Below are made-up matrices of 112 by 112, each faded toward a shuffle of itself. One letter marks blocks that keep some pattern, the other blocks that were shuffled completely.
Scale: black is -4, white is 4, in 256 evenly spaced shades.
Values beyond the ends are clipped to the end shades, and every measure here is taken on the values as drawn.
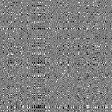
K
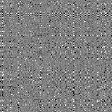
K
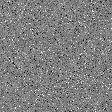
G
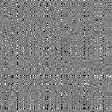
K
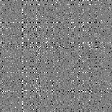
K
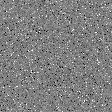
G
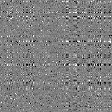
K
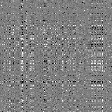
K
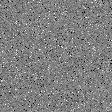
G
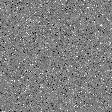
G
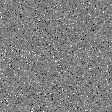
G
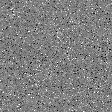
G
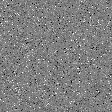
G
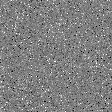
G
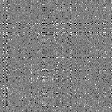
K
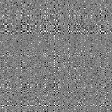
K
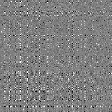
K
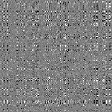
K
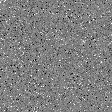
G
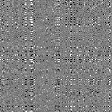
K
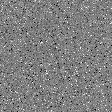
G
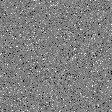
G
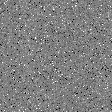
G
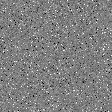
G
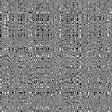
K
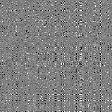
K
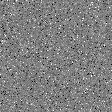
G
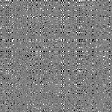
K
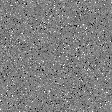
G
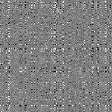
K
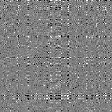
K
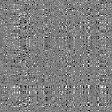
K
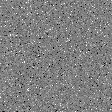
G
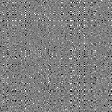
K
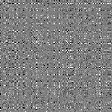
K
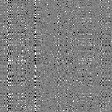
K
